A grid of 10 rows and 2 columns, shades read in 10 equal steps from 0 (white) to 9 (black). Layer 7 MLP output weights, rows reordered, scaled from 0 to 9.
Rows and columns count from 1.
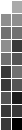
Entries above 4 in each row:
0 0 2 1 2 2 2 2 2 2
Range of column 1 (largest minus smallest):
7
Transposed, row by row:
0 4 5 4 5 7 7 6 7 7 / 3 4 5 7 6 5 6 8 7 9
